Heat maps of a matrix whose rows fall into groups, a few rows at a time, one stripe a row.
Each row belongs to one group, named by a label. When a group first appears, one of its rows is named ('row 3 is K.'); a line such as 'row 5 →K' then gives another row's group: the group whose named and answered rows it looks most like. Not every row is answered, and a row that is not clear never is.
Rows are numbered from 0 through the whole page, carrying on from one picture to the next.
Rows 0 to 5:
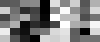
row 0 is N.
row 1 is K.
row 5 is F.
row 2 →N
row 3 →K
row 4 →F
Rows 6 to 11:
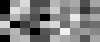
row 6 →N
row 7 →N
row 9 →F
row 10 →K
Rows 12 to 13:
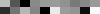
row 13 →N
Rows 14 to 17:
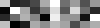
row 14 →F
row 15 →N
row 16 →N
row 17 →F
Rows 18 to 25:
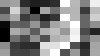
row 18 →K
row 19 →K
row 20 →K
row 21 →N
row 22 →N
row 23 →N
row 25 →F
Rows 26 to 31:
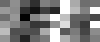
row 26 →K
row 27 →K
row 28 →F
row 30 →F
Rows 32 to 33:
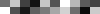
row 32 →K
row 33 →F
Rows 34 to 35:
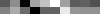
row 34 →F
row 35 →K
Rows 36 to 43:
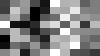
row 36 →N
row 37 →N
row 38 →K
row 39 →F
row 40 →K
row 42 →N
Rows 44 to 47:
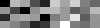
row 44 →N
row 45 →F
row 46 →N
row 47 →K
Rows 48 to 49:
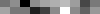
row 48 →F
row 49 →K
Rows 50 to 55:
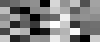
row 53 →F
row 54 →N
